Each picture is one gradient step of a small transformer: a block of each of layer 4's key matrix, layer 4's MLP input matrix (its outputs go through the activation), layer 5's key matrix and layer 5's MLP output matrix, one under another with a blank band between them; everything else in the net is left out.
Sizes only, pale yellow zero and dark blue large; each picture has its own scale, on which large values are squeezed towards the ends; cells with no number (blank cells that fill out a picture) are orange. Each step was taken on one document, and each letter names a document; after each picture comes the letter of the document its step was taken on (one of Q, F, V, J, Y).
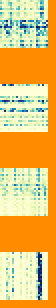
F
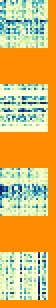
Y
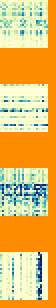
F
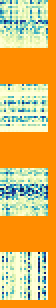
Y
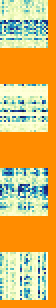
Y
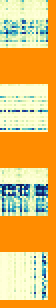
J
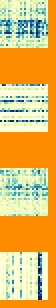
F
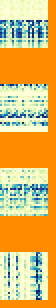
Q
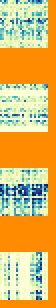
Q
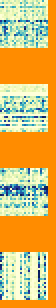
Y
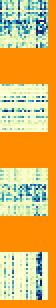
F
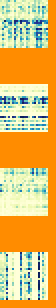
Y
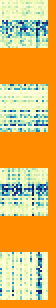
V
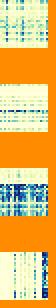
J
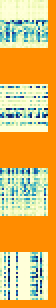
Q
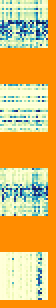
V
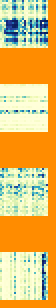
J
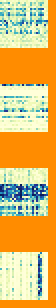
F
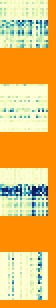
V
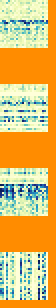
Y
